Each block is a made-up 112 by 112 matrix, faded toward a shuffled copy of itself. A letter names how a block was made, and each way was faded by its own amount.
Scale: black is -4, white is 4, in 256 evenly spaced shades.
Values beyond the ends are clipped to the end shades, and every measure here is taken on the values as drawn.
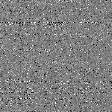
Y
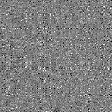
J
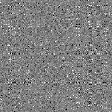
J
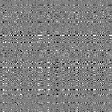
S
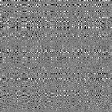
S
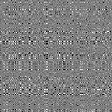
S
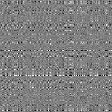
S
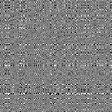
S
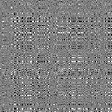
S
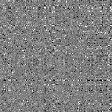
J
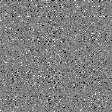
Y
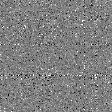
Y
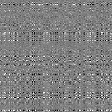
S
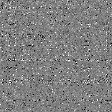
Y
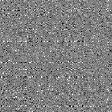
J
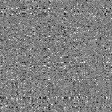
J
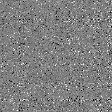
Y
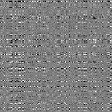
S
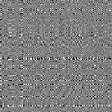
S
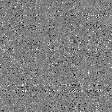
Y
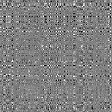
S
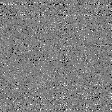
Y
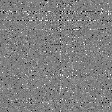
Y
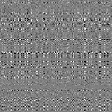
S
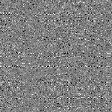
J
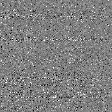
Y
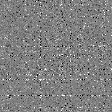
Y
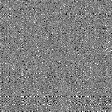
J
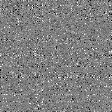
Y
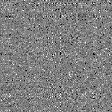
J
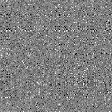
J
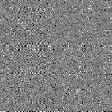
J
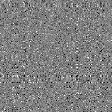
J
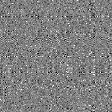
J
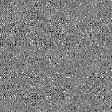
J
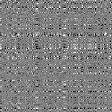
S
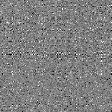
J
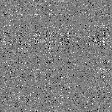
Y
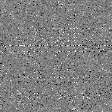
Y
